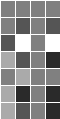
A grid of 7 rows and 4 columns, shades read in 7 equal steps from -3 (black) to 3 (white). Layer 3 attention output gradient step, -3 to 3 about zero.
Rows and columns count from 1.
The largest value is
3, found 2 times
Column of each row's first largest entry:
1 1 2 1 2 1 1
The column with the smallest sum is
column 4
